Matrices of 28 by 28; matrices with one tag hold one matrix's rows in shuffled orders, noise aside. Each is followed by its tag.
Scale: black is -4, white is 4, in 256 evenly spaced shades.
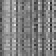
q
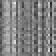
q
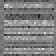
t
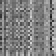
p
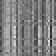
q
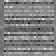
t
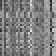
p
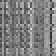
p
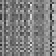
p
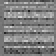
t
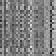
p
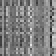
p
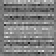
t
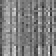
q
